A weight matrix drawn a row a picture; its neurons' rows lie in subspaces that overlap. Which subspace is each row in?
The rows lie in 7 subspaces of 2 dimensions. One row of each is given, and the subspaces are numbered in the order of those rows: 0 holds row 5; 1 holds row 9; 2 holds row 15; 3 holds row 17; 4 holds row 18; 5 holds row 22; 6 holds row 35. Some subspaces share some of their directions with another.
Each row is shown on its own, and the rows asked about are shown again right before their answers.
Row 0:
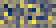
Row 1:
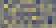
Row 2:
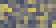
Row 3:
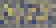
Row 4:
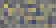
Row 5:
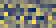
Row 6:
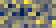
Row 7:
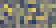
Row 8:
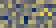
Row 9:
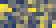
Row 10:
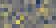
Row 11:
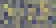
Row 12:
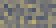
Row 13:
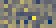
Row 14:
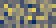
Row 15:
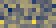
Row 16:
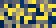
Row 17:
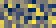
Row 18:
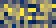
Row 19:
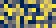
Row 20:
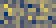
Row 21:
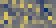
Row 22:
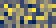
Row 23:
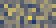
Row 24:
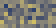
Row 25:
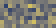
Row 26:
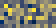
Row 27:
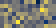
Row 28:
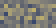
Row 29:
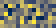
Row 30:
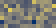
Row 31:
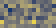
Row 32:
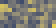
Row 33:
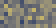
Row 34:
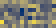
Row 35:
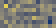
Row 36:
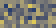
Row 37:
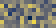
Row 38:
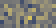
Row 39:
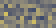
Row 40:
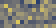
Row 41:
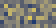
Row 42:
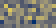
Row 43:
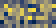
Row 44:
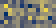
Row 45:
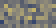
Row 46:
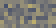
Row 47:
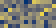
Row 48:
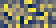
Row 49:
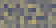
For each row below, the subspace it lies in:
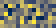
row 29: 4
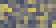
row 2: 1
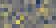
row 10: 0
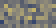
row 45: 4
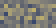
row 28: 0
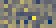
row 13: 6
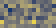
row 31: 2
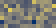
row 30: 2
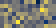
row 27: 0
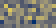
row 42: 2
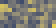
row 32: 1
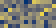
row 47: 2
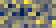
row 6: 4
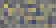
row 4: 6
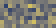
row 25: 3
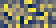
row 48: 2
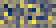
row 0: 5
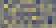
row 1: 6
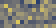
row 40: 0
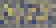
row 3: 5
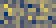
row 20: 5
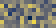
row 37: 1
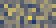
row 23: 1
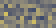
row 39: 0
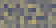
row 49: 0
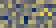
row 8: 5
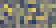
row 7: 1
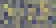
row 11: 5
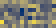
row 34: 4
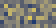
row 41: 1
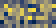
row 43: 4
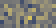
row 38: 6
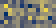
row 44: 5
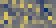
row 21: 5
